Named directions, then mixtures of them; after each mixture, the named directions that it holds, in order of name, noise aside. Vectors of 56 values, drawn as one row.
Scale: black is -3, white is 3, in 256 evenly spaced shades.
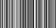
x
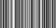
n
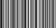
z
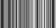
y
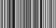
n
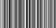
z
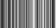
y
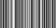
n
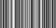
n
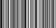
z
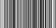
n, y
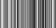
y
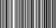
n, x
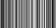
n, y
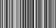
x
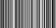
n, y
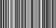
n, z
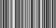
n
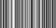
n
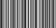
z
